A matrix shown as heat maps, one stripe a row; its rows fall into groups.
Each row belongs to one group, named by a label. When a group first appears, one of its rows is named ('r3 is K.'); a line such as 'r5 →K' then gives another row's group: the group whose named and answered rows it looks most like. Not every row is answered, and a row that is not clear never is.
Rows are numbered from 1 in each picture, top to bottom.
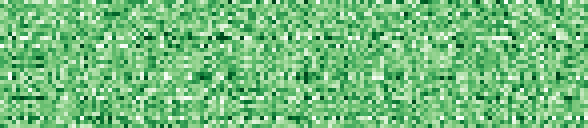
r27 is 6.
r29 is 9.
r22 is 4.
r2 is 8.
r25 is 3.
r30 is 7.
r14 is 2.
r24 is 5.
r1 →5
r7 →3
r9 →2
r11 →8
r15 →3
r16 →7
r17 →3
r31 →6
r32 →7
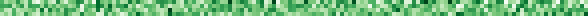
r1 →5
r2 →7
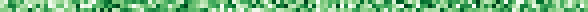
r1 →5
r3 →6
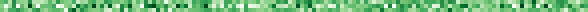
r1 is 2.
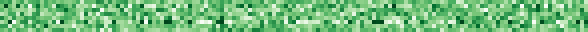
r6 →2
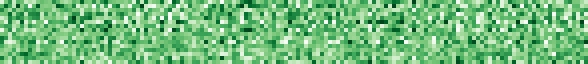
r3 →8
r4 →7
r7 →7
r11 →4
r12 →9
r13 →6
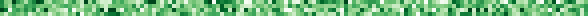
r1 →3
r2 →8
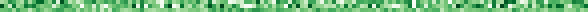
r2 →8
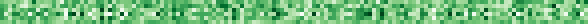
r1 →4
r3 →9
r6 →6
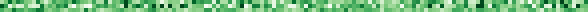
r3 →3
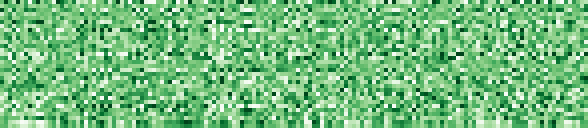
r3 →8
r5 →2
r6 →3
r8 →6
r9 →4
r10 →4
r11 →9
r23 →4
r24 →5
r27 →6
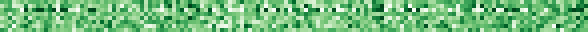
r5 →2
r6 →6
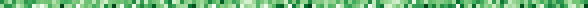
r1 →8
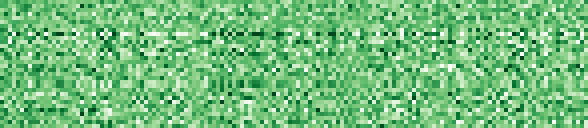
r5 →2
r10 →9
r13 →9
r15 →4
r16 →5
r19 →7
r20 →7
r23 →8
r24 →5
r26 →8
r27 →6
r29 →4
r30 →8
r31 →7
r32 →9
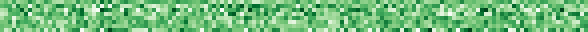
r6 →4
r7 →4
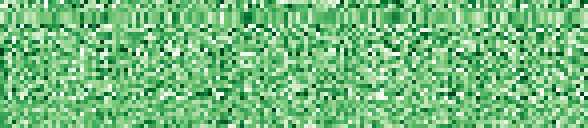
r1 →4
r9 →5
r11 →4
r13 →7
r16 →9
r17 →8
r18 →7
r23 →3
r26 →2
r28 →5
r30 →9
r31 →3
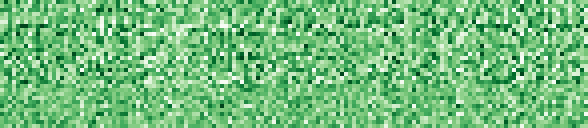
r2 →4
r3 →7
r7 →3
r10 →7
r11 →7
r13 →3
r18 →7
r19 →4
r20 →5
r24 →4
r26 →7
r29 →7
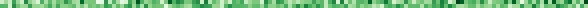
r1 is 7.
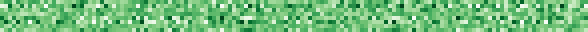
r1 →4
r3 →5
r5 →8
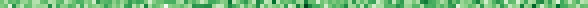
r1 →5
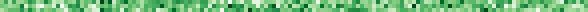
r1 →6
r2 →5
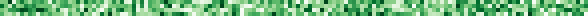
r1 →2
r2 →8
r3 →3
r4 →9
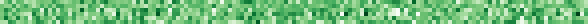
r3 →4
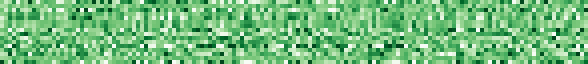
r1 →6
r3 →4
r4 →7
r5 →7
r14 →2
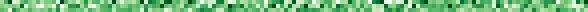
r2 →5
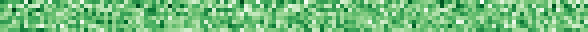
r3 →3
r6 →7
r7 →5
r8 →3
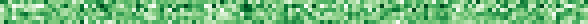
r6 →4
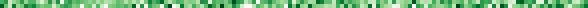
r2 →8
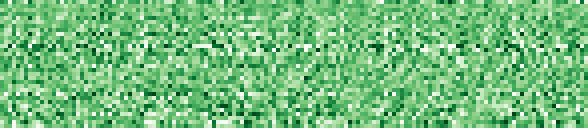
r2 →9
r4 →9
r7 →8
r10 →5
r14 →6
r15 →7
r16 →7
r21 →3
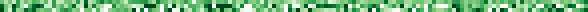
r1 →4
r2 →3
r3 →8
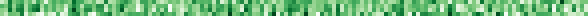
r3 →7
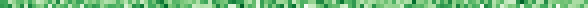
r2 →2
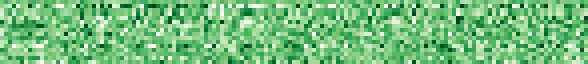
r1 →4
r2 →6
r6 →8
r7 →3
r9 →7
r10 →3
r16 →5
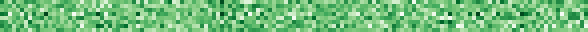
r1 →8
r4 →9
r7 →7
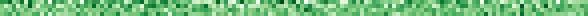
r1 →2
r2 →6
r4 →4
